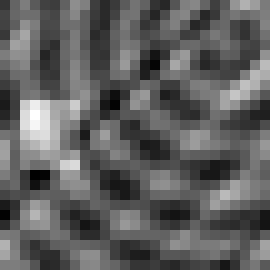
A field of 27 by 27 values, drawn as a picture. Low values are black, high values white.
There is no overall slope. No row or column stands out. The ninth with the highest average is the middle left. Values change most from cell to cell in the middle left. Overall the values sit about 40% of the way up the scale. Rings spread out from the top right. In the middle left lies a patch that is higher than the rest.
